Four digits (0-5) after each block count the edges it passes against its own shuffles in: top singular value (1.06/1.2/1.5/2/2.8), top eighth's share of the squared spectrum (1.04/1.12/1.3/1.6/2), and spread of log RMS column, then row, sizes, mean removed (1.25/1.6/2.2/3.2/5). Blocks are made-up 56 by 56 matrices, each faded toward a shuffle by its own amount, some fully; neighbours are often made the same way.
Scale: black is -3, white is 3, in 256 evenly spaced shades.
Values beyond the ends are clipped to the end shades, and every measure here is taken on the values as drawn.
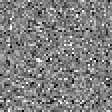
3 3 2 2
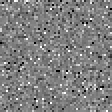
1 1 0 0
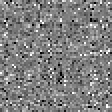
3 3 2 1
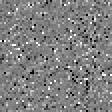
1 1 0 0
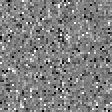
2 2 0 0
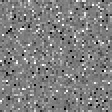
1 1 0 0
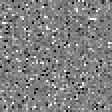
2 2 1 0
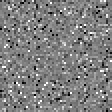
3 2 1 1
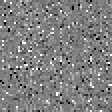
2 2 1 0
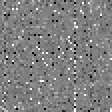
2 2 1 0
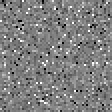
1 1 0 0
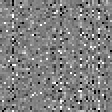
4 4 2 1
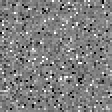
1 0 0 0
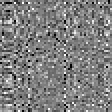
4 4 3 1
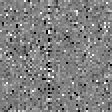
3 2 1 0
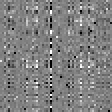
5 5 3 2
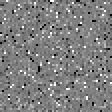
1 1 0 0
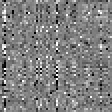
4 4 3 1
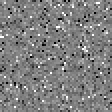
1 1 0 0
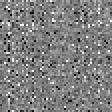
3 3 2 1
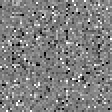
3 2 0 0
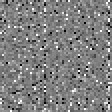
3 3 2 1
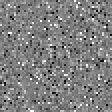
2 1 0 0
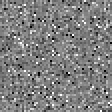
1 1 0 0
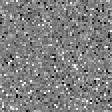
1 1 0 0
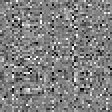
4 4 2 1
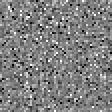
2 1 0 0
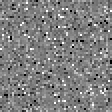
1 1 0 0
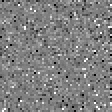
2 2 0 0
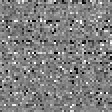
2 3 1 3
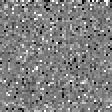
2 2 1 1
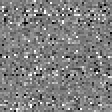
2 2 1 2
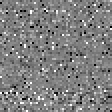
1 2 0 2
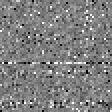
2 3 1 2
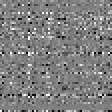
2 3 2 4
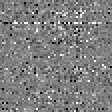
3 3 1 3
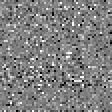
1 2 1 2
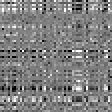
5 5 3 4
